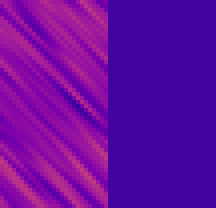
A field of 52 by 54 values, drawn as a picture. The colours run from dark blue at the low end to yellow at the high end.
It is made of 1 by 2 panels. Panel 1,1: low, slanting down to the right. Panel 1,2: very low, flat.
